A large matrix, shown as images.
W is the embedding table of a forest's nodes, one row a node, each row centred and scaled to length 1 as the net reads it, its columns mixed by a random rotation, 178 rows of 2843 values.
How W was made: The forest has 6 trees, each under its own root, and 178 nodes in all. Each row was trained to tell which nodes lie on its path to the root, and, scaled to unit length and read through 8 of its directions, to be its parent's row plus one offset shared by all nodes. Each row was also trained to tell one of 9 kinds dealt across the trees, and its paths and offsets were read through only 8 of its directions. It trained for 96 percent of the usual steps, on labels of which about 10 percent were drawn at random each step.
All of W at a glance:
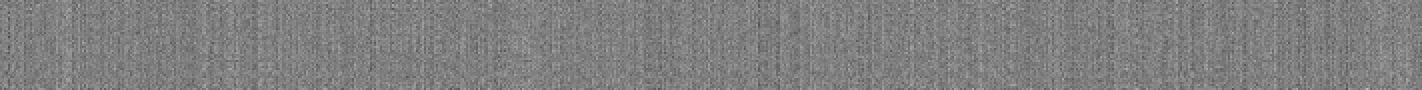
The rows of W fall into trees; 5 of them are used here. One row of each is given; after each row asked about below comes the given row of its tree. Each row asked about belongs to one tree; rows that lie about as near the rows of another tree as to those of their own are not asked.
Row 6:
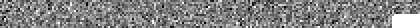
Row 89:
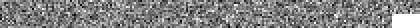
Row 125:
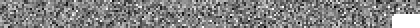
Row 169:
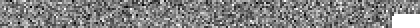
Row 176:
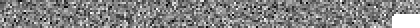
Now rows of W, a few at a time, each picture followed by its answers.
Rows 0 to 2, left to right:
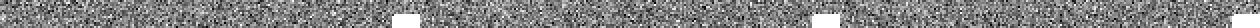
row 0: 169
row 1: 89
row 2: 89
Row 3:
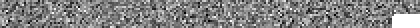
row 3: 89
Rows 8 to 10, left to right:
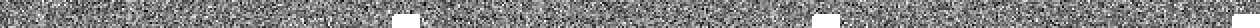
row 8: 6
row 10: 89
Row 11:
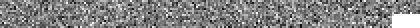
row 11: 89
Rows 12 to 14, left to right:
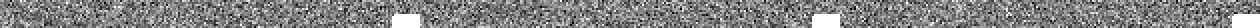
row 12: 89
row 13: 176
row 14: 89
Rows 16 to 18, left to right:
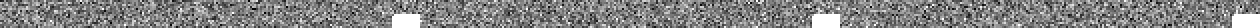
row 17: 176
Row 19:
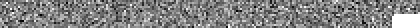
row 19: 125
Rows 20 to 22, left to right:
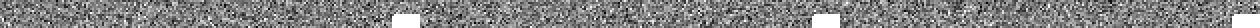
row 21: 89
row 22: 6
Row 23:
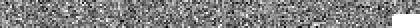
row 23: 89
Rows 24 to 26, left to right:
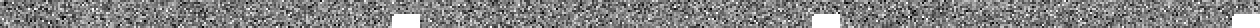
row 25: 6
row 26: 89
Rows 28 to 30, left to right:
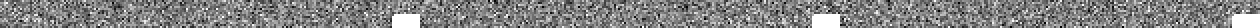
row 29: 6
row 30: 6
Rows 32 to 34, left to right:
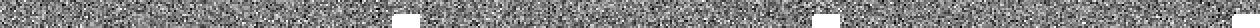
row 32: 169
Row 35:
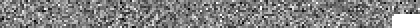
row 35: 6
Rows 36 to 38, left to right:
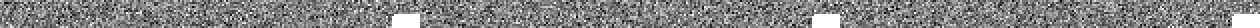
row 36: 89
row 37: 89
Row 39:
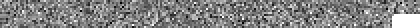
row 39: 6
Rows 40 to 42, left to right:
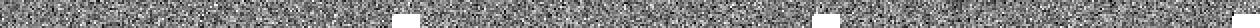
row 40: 169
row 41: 176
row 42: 169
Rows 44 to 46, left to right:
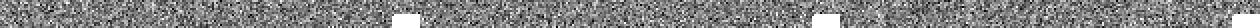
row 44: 169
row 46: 6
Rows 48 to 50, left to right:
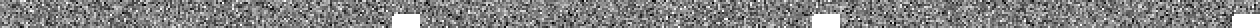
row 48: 169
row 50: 169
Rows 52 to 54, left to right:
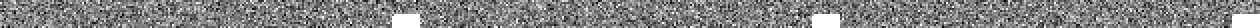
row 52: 125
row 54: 169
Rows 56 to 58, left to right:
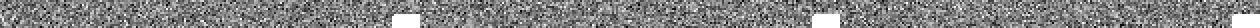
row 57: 125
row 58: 89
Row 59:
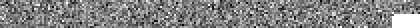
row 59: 89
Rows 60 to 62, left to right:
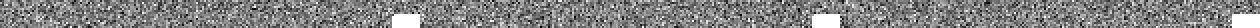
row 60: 6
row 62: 6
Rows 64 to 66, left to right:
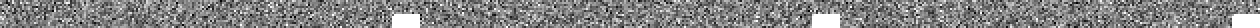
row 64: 89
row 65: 89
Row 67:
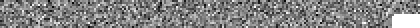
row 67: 6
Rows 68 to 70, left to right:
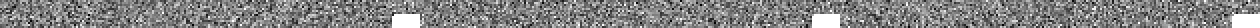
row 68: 169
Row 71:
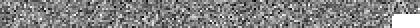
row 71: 6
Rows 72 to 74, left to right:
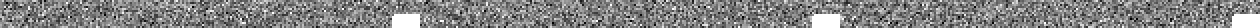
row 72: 89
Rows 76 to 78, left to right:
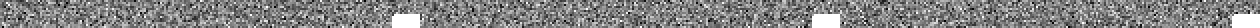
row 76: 125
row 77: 169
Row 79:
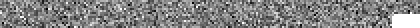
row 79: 89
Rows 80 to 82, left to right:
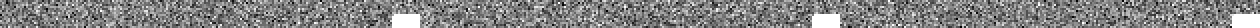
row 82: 125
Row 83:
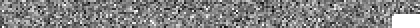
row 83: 6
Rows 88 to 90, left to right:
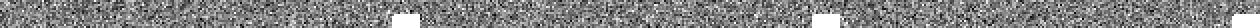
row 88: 6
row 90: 89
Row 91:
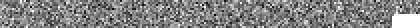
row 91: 169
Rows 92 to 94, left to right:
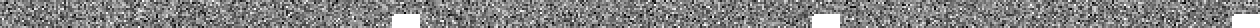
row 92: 89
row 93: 89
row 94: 169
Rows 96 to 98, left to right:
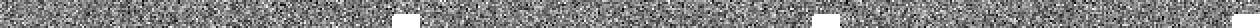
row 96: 176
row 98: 89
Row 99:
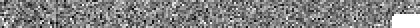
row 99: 89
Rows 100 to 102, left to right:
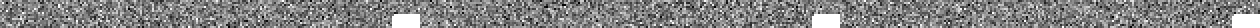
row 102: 169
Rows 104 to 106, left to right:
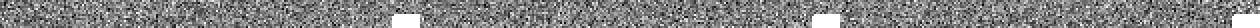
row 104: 89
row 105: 176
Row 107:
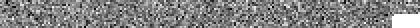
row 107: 169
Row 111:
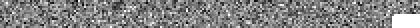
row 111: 6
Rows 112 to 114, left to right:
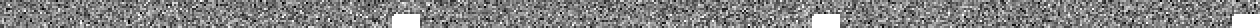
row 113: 6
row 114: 89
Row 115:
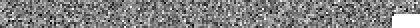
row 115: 169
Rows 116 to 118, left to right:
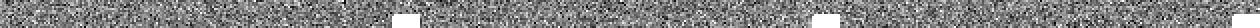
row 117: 6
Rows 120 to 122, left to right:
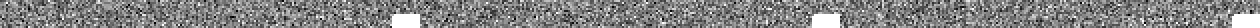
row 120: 125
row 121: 89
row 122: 6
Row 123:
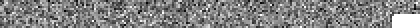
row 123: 6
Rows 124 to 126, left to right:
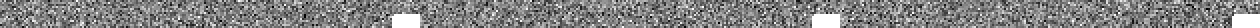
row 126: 169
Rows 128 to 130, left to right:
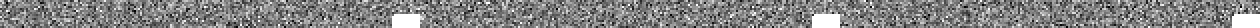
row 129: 169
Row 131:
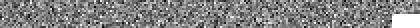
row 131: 169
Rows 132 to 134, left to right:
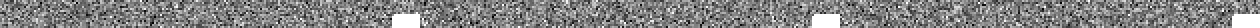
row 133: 89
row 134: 89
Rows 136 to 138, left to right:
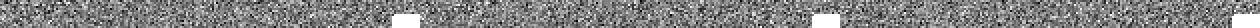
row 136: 169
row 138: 89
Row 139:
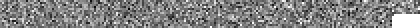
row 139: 169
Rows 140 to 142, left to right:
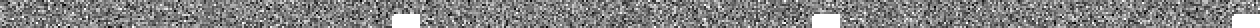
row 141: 169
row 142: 169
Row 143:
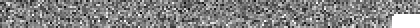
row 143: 6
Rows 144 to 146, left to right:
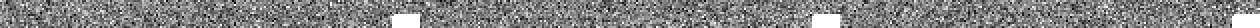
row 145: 6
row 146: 125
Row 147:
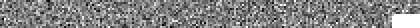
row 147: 6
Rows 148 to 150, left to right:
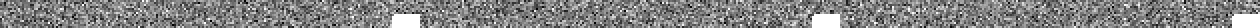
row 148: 89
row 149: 6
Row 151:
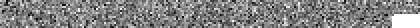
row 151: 169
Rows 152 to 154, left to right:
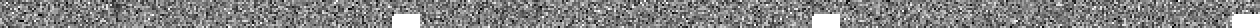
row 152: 125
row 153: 125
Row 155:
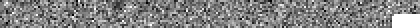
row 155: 6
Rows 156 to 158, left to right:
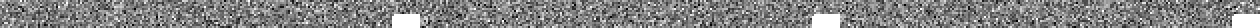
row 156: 89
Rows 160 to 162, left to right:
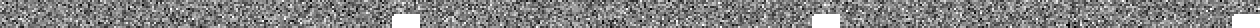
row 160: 169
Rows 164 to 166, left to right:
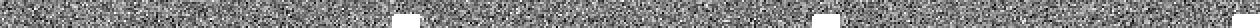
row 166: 89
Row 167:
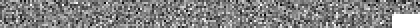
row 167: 125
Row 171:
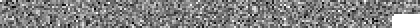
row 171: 169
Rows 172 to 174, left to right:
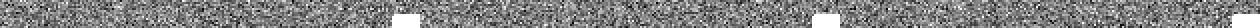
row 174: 89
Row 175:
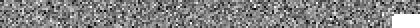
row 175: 6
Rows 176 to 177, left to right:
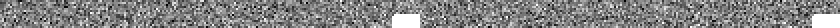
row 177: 169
